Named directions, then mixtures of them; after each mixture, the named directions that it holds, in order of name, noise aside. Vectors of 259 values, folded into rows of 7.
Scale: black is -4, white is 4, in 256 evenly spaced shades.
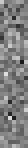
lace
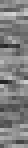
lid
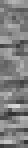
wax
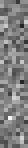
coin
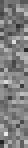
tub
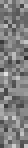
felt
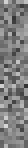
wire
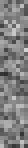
felt, lid, tub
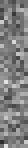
tub, wax, wire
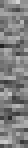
coin, lid, wax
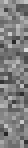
tub, wire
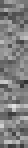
lid, tub, wax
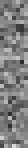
lace, lid, tub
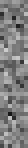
lace, tub, wax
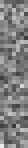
tub, wax, wire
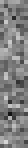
lace, wax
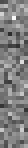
lace, lid, wire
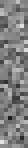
coin, tub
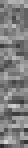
felt, wax
